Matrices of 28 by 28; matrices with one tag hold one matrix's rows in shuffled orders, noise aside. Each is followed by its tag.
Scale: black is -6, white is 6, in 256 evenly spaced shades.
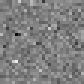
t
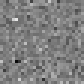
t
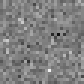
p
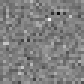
p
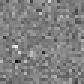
t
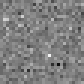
p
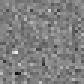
t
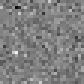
t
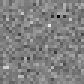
p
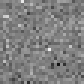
p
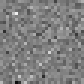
t
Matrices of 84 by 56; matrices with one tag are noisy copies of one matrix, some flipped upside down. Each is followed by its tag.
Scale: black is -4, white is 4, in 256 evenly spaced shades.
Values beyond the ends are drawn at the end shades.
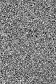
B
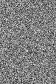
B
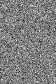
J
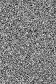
B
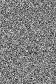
B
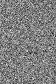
B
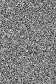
B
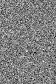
B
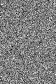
J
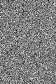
J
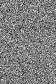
J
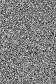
B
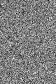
J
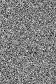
B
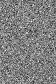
B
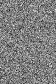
J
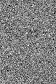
B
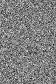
B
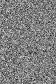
B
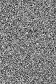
B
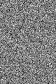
J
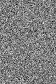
B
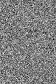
B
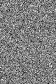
J
